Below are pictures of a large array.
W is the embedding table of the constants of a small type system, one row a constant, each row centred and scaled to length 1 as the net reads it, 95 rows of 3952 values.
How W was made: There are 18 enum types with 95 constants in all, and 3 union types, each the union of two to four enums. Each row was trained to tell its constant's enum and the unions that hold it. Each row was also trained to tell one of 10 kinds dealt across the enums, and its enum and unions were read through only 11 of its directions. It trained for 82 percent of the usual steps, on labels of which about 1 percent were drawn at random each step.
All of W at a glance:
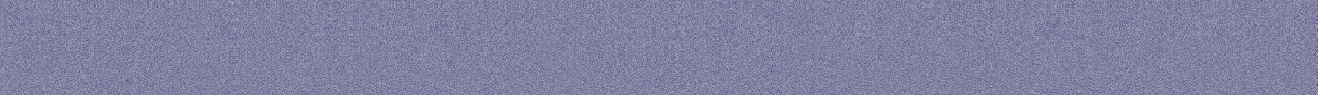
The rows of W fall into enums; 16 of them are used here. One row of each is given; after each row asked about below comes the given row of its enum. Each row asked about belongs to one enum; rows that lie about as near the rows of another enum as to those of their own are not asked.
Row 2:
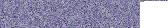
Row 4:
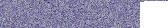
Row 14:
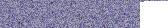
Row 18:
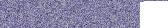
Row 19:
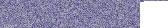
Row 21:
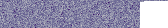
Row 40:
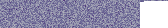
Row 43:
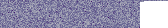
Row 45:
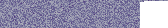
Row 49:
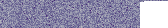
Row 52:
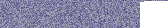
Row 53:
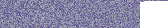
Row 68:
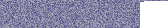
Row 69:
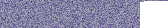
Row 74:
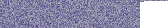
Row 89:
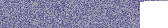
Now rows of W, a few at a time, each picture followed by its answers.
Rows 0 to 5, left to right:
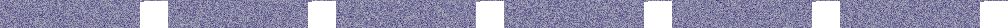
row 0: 89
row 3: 49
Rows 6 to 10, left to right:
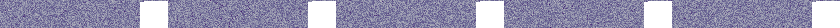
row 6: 40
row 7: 4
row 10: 68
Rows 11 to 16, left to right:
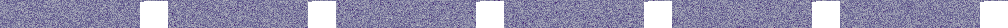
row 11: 45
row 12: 53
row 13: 21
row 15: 45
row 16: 40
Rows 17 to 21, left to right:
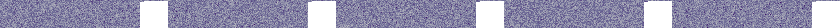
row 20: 68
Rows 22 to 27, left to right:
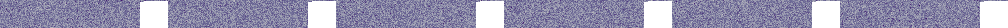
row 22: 69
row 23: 69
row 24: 89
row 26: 21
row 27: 49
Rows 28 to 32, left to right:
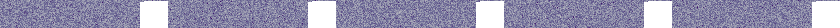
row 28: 49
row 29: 49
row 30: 45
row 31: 4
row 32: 43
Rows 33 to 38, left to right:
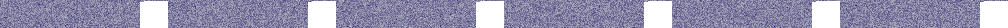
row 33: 69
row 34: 69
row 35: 69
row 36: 49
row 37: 74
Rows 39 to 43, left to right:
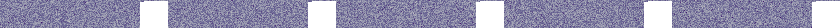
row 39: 89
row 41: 2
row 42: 45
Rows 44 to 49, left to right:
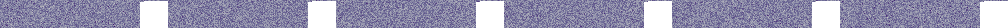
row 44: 53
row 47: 68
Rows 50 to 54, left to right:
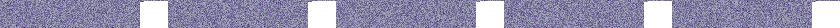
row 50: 68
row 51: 14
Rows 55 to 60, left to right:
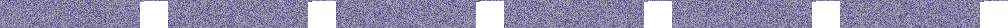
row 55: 53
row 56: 40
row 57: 89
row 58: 69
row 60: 40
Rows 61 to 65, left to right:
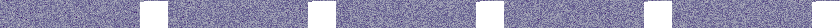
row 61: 2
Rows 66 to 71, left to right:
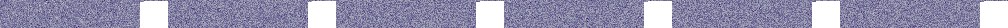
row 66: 4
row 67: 14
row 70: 40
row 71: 18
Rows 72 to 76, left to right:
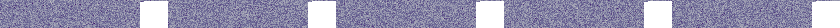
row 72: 40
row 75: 45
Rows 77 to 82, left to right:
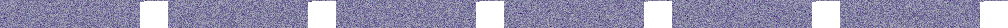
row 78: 89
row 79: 45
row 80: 21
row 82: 74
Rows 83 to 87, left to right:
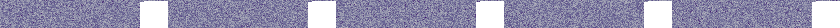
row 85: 74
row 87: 2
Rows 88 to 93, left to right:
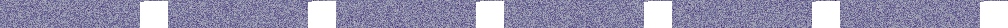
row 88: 18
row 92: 21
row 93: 49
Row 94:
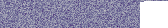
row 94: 18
